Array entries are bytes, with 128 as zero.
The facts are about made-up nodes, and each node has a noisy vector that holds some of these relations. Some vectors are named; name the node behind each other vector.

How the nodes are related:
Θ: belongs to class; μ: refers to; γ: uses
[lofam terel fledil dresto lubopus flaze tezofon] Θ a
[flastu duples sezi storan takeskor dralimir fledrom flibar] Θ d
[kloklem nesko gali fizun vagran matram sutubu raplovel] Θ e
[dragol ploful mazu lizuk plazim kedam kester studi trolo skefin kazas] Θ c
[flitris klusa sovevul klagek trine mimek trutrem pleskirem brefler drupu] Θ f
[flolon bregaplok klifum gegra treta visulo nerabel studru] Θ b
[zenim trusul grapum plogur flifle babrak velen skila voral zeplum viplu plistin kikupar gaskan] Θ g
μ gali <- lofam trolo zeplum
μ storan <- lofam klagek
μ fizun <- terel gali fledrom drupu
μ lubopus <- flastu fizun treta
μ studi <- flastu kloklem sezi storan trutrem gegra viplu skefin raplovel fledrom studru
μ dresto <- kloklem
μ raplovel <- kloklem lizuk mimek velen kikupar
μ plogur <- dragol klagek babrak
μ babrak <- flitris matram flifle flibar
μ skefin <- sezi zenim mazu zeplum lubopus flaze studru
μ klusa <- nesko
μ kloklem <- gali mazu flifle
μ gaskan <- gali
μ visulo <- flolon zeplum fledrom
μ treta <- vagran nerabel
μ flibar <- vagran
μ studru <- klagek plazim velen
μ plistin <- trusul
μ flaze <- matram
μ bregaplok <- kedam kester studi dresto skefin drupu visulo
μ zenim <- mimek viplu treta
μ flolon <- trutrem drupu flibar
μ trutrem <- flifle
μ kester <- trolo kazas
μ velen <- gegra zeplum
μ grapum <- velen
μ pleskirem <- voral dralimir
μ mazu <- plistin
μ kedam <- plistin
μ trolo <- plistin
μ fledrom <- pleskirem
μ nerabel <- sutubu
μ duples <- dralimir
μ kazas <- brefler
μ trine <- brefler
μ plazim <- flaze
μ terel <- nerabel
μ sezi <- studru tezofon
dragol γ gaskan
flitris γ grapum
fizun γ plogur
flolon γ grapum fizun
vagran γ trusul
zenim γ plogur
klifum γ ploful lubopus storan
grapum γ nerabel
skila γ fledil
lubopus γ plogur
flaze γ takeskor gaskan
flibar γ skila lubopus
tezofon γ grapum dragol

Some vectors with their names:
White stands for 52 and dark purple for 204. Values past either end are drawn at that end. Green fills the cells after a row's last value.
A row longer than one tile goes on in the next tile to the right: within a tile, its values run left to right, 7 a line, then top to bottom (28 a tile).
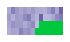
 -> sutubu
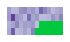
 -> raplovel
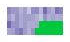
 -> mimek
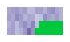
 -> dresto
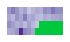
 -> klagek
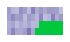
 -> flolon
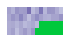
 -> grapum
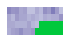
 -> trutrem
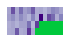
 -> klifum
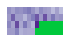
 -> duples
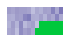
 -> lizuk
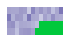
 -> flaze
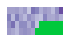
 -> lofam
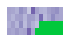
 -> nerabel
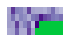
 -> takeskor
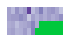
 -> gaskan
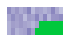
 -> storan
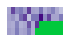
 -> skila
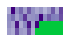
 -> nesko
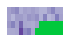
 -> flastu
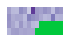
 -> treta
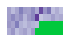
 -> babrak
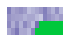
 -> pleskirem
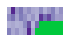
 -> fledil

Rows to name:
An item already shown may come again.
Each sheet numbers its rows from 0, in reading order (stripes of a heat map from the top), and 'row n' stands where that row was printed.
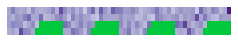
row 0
vagran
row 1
drupu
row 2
pleskirem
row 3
matram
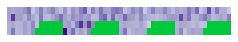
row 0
fizun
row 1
kazas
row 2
skefin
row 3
plogur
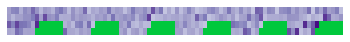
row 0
dralimir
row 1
kedam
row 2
babrak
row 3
plazim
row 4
flifle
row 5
trine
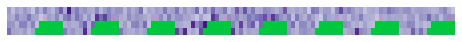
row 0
mazu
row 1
fledil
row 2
kedam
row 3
trine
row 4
ploful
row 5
lofam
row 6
klagek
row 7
flibar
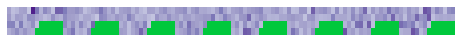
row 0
gegra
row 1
pleskirem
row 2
dresto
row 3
fledrom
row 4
viplu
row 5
visulo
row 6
trolo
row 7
flifle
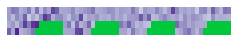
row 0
brefler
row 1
zeplum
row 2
dragol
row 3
mimek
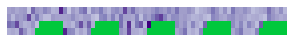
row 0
matram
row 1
kester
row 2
sovevul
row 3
pleskirem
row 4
pleskirem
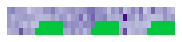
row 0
flitris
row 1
voral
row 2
studi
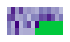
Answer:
klusa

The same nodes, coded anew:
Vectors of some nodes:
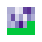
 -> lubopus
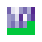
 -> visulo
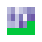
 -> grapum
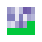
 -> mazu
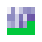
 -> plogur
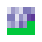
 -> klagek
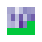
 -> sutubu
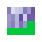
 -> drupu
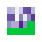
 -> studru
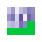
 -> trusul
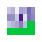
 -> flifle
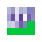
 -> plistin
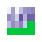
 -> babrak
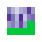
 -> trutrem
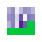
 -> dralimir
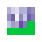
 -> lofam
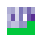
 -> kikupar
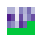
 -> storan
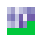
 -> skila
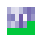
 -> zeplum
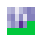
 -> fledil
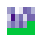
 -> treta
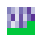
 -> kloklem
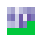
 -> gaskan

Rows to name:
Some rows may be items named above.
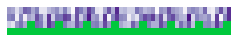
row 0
mazu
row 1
fledrom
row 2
studi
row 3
visulo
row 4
plazim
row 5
viplu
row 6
flibar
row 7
visulo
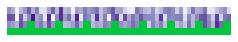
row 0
gegra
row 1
visulo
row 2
flifle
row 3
mimek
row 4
fizun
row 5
flitris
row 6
dragol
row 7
fledrom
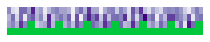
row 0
dresto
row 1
matram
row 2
bregaplok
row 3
flastu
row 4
raplovel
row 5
klagek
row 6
pleskirem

